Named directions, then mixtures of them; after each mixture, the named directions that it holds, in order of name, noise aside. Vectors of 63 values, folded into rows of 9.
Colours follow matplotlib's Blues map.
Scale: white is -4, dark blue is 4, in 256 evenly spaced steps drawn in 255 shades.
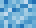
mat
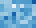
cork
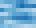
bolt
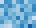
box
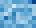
cork, mat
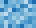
mat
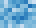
bolt, mat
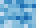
bolt, box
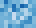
cork, mat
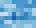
bolt, cork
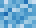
mat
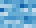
bolt, mat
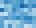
bolt, mat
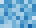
box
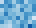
box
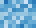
box, mat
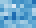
bolt, cork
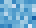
box, cork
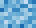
mat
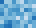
bolt, box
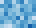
box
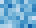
box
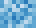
cork, mat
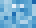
cork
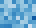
box, cork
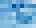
bolt, cork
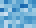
bolt, mat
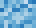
mat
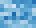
bolt, cork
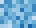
box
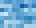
bolt, mat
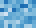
bolt, mat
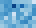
cork
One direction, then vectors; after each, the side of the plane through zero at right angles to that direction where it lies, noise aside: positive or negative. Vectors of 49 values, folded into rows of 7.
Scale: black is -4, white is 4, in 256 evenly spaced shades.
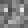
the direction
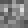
positive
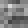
negative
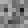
negative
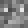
positive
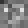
positive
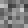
positive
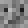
negative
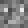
positive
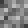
positive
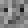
negative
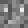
positive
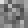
negative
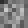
positive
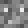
positive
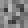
negative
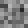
negative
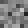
positive
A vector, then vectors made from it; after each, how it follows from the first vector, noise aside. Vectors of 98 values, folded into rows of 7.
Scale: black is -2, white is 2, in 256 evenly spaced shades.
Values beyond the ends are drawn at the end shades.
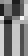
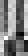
reversed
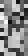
sign-scrambled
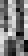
reversed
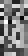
sign-scrambled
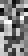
sign-scrambled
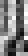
reversed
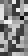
sign-scrambled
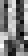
reversed
